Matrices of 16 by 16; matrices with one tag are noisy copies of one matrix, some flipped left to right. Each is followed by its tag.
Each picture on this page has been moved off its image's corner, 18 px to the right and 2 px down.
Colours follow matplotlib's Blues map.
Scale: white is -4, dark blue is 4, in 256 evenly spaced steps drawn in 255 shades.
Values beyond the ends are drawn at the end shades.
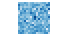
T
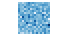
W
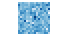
T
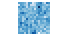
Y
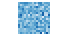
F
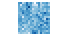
Y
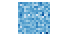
F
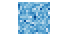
T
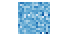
F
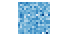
F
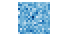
T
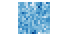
Y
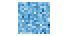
W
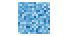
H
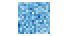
W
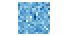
T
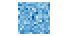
T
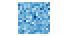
T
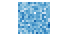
W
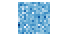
W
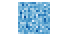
H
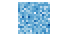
W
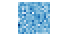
W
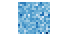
F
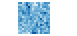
Y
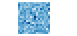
T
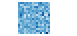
F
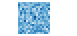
T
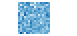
F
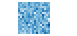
W
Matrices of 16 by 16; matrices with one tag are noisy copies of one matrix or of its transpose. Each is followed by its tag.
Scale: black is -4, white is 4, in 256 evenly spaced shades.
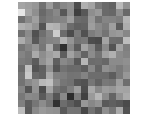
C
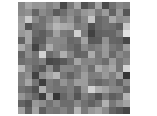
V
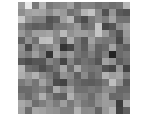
C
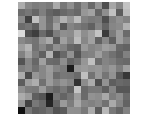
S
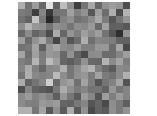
S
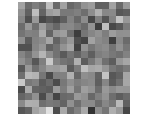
V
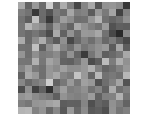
S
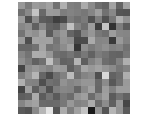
V
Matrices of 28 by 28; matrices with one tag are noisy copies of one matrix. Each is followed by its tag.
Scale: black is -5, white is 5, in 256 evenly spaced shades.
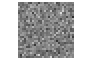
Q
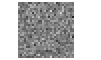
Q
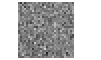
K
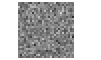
Q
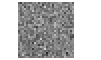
K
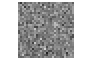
K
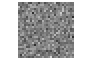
Q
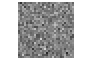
K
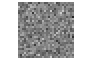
Q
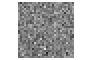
K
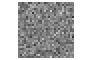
Q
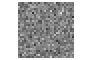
Q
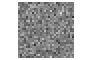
Q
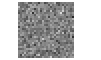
Q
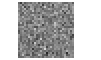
K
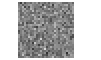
K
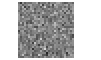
K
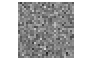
K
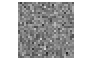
K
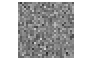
K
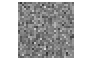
K
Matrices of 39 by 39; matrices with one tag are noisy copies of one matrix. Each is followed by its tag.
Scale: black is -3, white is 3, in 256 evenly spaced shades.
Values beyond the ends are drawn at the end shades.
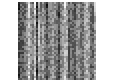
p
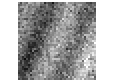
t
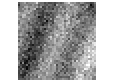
t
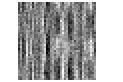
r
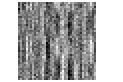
r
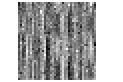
r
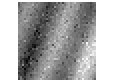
t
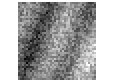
t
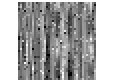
r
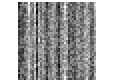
p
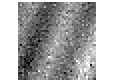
t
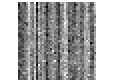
p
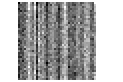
p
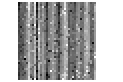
p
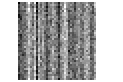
p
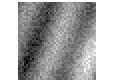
t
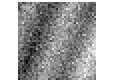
t
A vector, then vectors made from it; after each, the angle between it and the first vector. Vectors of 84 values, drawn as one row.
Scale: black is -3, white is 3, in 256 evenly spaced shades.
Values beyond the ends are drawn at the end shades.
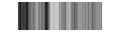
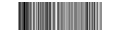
partly aligned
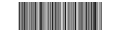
orthogonal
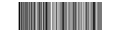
partly aligned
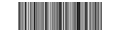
orthogonal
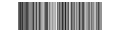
partly aligned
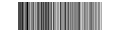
partly aligned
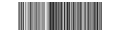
partly opposed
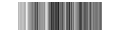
nearly opposite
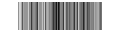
partly opposed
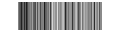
partly aligned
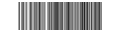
partly opposed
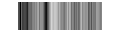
nearly parallel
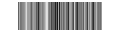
partly opposed
